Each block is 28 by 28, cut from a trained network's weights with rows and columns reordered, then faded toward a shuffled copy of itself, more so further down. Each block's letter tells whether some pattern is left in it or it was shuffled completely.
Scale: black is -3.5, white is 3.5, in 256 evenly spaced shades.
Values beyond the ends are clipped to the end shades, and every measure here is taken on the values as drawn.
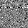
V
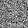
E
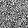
V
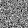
E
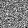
E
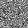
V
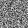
E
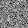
E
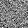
E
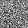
V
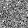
E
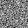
E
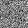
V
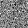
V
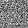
E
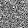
E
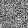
V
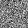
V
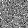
E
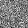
E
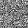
V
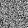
E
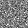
E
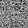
V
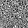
V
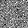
E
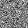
E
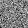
E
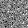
E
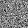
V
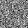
E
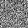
V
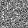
V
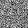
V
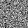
E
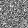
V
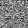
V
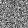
E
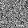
E
